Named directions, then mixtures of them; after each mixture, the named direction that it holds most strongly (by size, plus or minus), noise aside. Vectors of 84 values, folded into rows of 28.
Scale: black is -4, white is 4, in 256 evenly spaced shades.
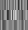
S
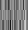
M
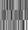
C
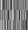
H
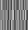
H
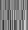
M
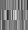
S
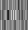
S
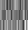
C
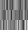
C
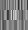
S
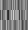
S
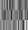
C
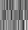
C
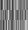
H
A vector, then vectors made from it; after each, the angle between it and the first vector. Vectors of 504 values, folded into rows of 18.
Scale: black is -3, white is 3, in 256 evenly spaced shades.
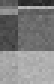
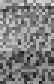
partly opposed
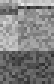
nearly opposite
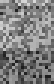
partly opposed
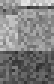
nearly opposite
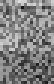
partly opposed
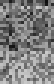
partly aligned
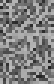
orthogonal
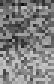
partly aligned
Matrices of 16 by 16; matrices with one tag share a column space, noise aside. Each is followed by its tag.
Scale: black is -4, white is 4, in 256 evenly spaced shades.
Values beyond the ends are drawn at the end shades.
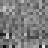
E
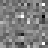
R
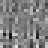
E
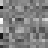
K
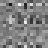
R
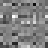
R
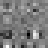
E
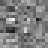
K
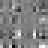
E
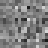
K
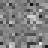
R
